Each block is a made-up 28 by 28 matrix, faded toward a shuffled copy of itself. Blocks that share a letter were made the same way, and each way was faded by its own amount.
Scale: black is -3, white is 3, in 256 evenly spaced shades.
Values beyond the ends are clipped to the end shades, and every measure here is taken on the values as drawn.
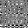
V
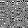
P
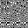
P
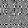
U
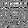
P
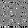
P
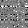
P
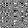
U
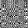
V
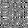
U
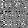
U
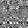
P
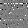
P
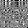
V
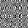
V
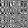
V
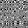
U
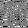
P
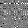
P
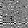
V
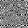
U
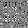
P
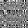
V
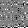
P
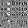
V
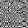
V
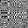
V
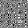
P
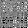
U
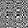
V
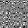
P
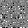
P
